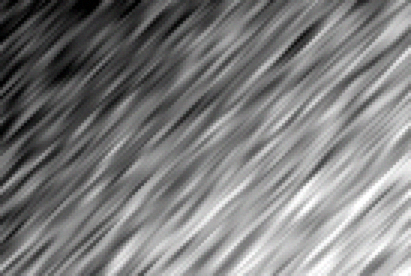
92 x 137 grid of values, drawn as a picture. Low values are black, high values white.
The grain runs diagonally up to the right. Neither half mirrors the other. The field climbs toward the bottom right. The top left is the ninth with the lowest average.
